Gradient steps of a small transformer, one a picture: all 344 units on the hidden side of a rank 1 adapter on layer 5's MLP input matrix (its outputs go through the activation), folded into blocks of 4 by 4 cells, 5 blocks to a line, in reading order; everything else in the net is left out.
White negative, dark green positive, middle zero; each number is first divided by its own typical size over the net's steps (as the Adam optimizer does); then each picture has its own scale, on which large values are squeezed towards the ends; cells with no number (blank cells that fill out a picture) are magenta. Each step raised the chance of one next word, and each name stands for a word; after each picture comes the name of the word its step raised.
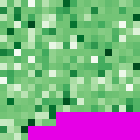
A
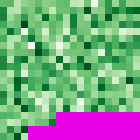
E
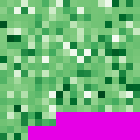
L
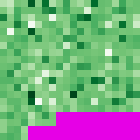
A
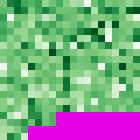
E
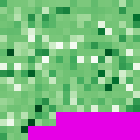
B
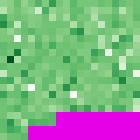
A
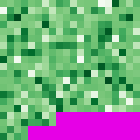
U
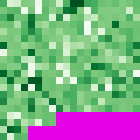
U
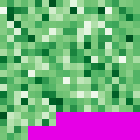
U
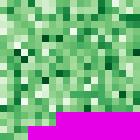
E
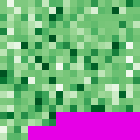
L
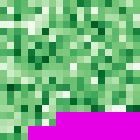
U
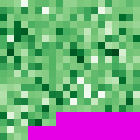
B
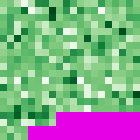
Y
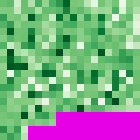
L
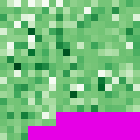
B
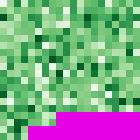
Y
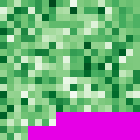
U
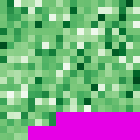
L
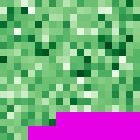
L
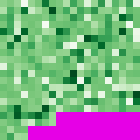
Y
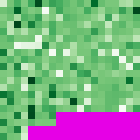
B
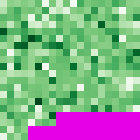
B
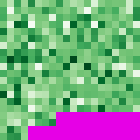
A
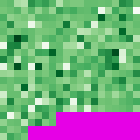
B
